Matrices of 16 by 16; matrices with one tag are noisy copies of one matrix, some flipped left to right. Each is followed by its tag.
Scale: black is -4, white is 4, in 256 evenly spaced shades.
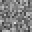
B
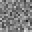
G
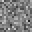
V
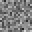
G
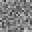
G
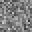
V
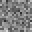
G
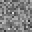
V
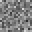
G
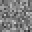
B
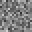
G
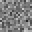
G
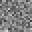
G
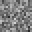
B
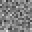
G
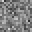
V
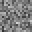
B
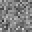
V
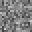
B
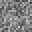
V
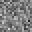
V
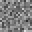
G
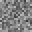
G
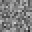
B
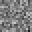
B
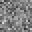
V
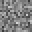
B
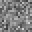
V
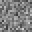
V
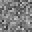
V
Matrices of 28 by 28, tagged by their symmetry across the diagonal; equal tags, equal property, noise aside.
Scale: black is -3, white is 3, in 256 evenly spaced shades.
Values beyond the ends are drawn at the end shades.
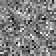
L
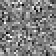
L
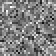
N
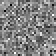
N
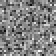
N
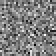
L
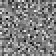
L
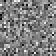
L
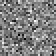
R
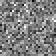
R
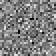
N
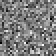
R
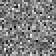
R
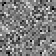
N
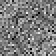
N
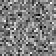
R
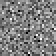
L
